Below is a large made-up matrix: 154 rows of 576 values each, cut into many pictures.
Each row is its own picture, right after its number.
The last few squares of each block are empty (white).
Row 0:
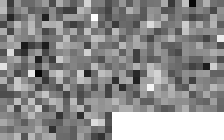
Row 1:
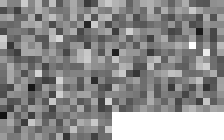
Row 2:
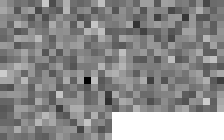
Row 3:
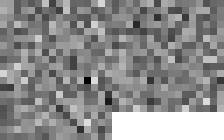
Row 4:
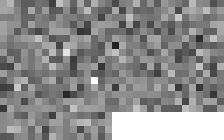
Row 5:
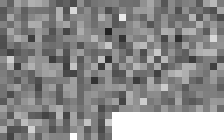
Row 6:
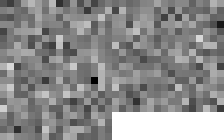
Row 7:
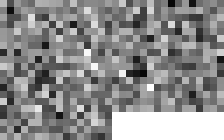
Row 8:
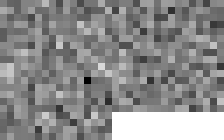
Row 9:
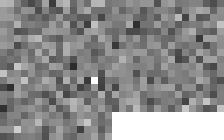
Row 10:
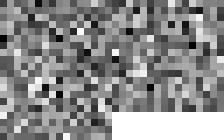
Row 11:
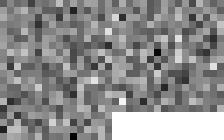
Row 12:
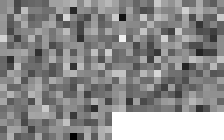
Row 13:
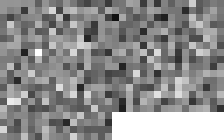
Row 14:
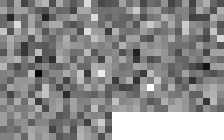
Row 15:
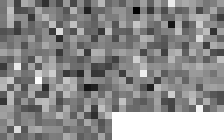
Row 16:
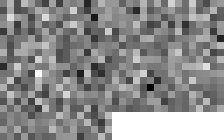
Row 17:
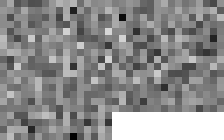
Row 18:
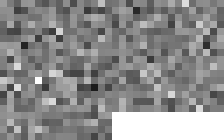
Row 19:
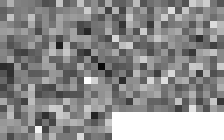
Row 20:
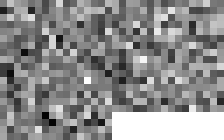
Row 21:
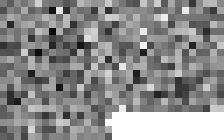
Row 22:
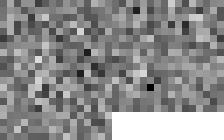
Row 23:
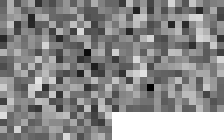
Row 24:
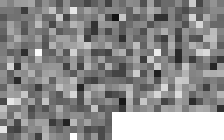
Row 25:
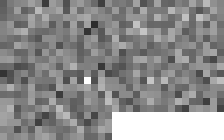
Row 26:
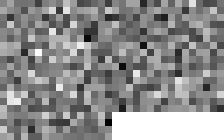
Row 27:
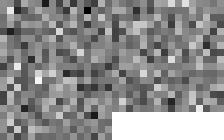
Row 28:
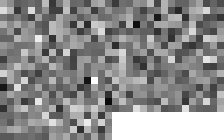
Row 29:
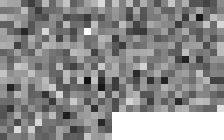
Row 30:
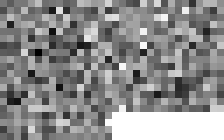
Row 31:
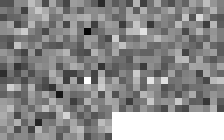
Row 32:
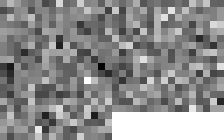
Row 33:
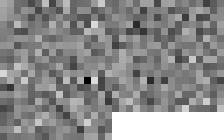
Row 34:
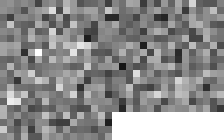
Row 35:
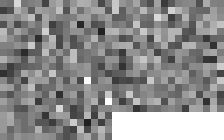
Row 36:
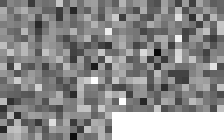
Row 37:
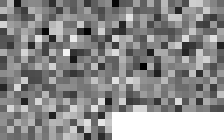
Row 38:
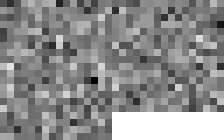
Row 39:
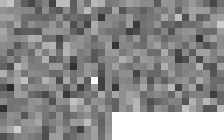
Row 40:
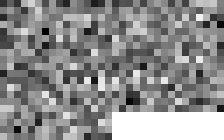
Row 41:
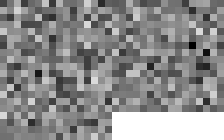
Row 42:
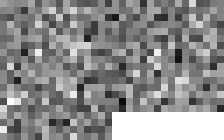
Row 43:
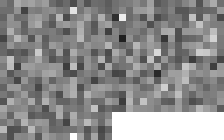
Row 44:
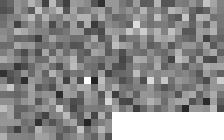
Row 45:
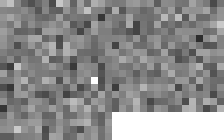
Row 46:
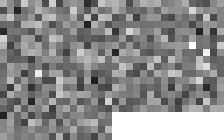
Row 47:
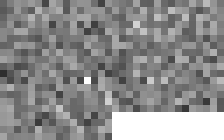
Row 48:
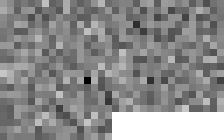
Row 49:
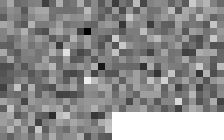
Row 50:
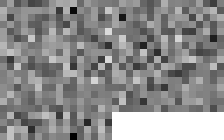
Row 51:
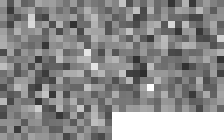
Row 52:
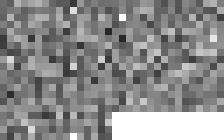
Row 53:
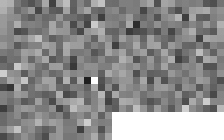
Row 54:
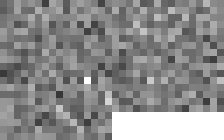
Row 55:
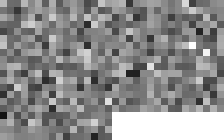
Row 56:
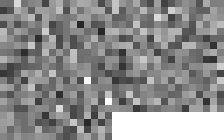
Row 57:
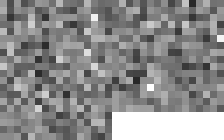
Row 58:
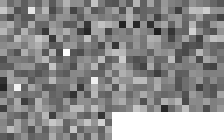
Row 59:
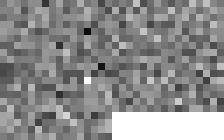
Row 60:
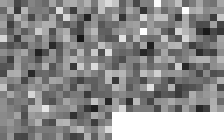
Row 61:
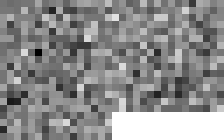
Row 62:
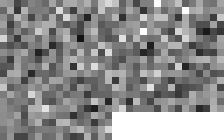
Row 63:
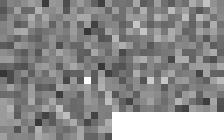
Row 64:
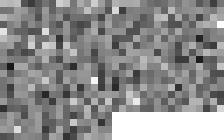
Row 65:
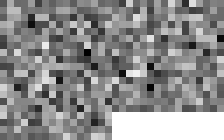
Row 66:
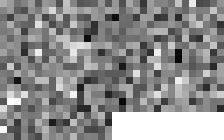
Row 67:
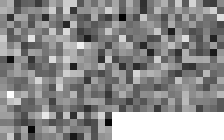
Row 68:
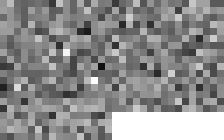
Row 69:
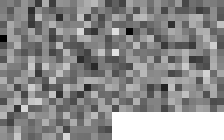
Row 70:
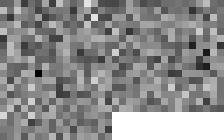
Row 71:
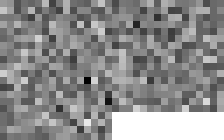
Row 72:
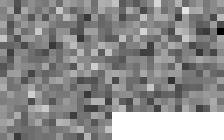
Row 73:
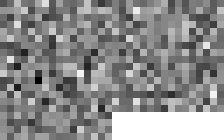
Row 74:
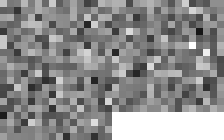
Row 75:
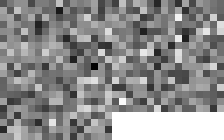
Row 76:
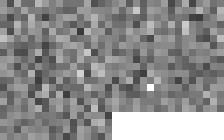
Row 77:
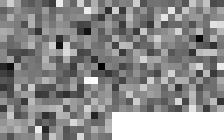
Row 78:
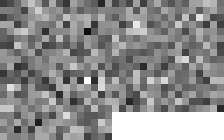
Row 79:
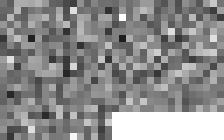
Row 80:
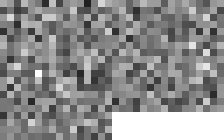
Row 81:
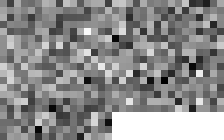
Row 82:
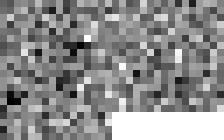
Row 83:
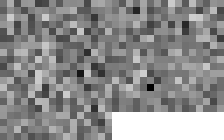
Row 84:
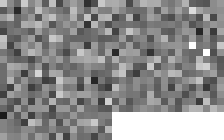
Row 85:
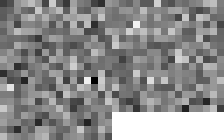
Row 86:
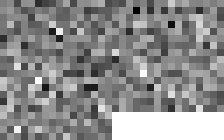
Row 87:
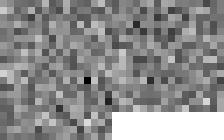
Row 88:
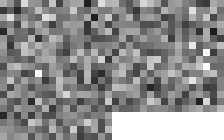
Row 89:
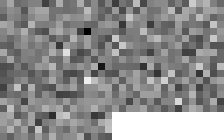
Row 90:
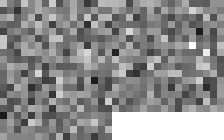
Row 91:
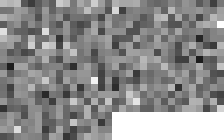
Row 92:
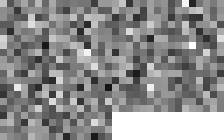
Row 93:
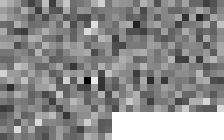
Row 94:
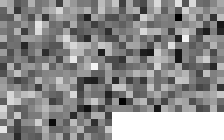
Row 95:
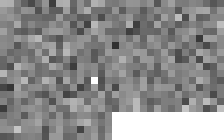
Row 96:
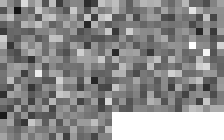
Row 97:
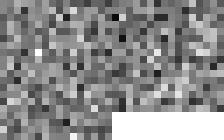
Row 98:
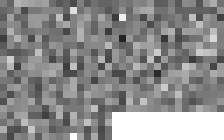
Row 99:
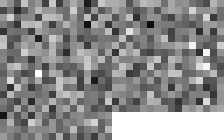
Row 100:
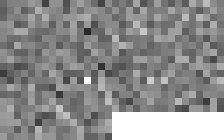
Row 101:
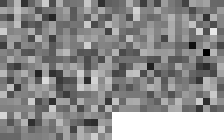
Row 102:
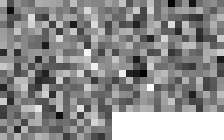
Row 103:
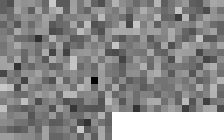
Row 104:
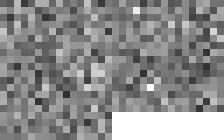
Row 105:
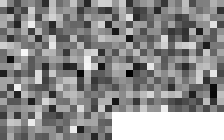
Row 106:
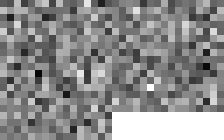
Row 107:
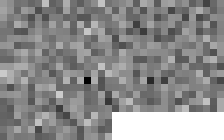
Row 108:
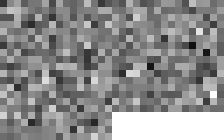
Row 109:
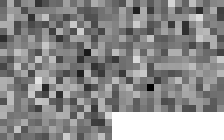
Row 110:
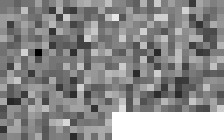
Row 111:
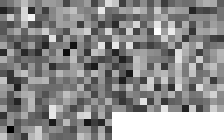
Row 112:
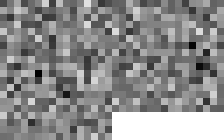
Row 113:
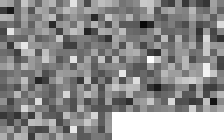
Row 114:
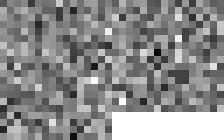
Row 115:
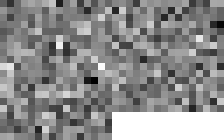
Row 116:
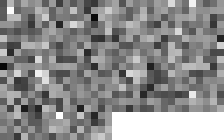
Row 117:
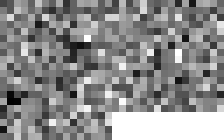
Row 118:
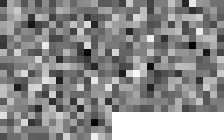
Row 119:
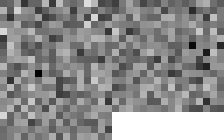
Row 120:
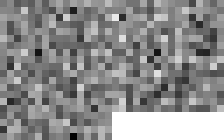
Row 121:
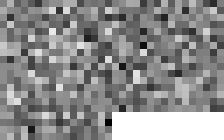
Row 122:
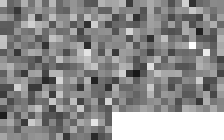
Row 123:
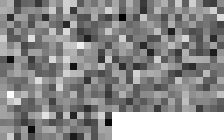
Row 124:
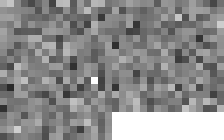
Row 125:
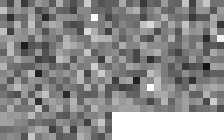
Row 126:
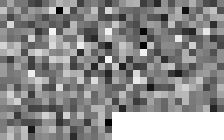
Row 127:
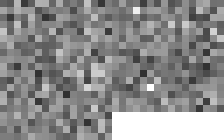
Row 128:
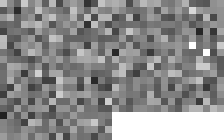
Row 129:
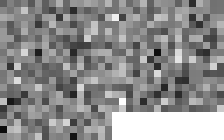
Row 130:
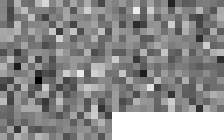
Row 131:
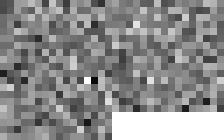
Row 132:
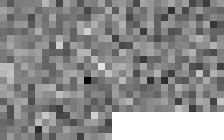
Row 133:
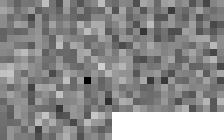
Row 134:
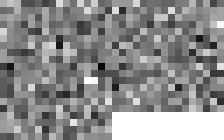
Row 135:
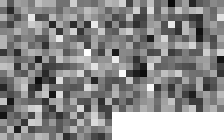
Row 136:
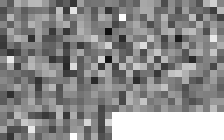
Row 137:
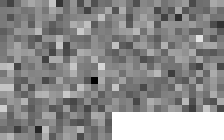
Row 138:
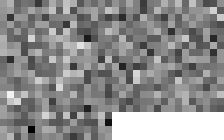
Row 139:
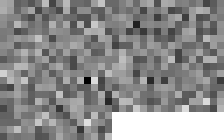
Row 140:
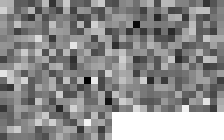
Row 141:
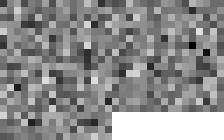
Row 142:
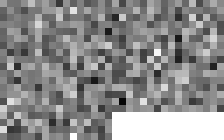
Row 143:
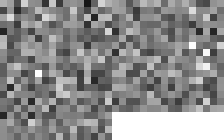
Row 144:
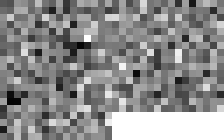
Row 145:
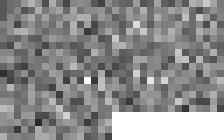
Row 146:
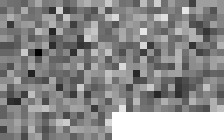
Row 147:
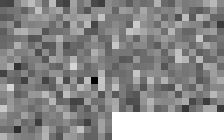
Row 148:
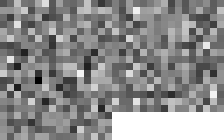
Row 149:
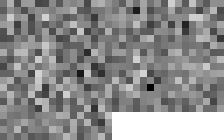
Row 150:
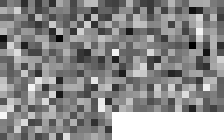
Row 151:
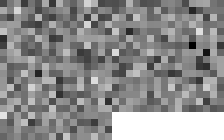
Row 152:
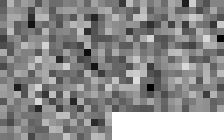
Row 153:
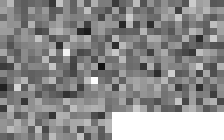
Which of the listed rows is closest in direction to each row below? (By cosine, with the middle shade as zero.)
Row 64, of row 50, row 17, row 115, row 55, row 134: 134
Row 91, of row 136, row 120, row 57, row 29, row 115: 29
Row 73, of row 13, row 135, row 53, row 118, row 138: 118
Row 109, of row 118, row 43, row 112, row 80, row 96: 118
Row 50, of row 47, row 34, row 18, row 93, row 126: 126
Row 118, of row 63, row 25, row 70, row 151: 151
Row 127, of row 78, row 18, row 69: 78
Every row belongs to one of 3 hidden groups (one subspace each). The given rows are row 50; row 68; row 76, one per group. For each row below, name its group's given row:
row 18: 76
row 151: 76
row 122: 76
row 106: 76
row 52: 50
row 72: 50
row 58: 68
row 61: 50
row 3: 68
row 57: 76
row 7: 76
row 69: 76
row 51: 76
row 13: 50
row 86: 76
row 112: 76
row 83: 76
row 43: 50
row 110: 50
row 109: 76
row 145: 68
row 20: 68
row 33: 68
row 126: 50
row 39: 68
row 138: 50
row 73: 76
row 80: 76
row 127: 76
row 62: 50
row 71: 68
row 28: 68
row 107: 68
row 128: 76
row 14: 76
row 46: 76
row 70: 76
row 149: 76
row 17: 50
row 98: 50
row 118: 76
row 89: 68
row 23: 76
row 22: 76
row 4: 68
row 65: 76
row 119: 76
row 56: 68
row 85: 68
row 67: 50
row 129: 50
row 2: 68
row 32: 68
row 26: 50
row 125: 76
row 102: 76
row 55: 76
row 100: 68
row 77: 68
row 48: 68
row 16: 76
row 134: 68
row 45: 68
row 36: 50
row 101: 76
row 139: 68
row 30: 50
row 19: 68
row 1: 76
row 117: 50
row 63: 68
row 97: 50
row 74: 76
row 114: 50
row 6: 68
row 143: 76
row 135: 76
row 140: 68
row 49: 68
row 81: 68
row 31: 68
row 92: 76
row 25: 68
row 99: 76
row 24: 50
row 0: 76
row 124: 68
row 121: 50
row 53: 68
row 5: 50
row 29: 68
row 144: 50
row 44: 68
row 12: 50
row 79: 50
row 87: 68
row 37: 68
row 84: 76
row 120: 50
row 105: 76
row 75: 50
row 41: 76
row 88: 76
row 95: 68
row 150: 76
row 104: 76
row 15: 76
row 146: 50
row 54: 68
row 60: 50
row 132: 68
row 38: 68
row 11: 50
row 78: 68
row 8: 68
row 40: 68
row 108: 76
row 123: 50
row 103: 68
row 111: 68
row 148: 76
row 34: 50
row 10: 76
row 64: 68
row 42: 50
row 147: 68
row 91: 68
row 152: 76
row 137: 68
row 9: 68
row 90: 76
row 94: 50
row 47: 68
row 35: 68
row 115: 68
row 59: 68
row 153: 68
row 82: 50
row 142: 50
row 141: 76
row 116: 76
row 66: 50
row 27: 76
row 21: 50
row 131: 68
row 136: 50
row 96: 76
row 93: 68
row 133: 68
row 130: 76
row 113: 76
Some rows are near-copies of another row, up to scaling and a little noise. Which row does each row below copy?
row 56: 35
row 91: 64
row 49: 89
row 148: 73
